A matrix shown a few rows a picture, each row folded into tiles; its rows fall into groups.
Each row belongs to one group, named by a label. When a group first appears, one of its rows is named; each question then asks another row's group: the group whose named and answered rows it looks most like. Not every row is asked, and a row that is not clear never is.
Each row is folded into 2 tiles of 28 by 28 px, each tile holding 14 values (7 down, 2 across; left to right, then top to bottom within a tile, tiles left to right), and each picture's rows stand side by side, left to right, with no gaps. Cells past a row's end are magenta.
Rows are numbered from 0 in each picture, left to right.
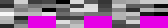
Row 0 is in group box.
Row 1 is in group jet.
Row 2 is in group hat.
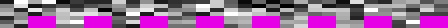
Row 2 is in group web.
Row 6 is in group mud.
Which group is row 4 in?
box
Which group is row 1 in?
box
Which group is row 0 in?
hat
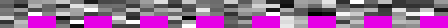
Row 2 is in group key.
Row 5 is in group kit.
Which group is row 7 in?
box
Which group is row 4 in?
web
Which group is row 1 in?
web
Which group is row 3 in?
mud
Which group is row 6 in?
hat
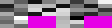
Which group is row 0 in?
web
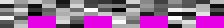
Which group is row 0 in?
kit
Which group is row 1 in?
box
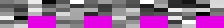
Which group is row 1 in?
hat
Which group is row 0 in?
mud
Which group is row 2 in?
kit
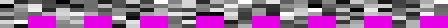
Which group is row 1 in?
box
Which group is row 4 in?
hat
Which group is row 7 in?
key
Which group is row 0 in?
web
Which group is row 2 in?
key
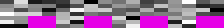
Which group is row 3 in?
hat
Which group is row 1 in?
jet
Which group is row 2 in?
mud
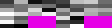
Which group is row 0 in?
box
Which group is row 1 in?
mud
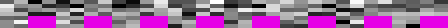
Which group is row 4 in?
kit
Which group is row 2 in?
kit
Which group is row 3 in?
key
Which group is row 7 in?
box
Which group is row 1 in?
jet
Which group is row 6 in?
hat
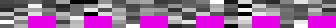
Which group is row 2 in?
mud
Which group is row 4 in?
jet
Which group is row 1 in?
web
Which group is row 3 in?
key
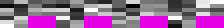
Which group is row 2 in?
jet
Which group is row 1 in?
mud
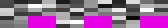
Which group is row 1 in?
key
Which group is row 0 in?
web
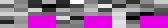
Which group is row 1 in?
mud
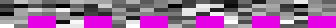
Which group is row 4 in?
jet
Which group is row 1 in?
kit
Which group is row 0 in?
jet
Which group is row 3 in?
web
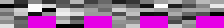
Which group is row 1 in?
box
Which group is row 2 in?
kit
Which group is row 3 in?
kit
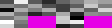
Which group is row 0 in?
jet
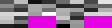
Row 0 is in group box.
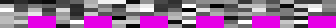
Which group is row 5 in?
web
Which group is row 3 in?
hat
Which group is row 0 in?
box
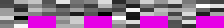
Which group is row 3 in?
web
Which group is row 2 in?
key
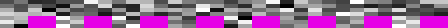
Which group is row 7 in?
kit
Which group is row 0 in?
box
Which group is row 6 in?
hat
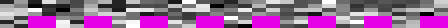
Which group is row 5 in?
web
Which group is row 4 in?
key
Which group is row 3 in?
jet
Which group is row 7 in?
kit
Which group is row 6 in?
box
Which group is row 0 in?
hat
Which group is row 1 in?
jet
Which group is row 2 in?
jet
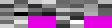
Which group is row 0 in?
kit
